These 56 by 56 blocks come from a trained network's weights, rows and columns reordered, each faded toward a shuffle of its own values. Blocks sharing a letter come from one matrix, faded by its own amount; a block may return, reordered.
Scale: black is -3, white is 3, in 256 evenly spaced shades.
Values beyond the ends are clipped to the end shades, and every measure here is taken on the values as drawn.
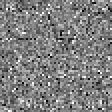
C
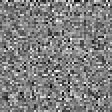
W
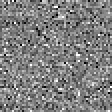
C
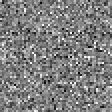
C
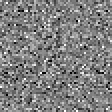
C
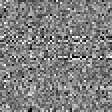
W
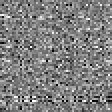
W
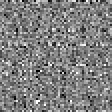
W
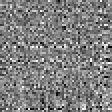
W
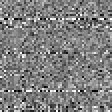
W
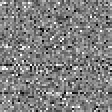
C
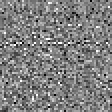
C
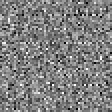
W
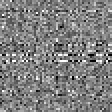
W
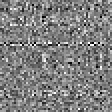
W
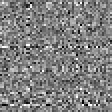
W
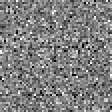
C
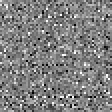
C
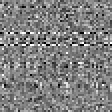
W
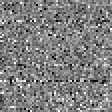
C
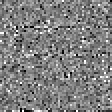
C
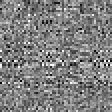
W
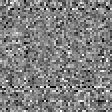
W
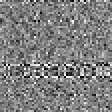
W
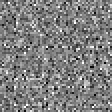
C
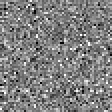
C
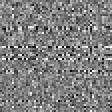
W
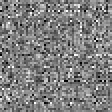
W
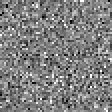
C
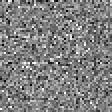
C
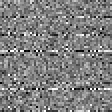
W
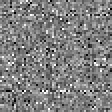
C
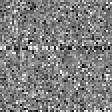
C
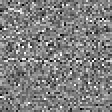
C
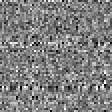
W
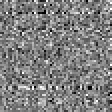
W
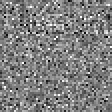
C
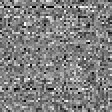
W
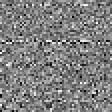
W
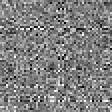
W
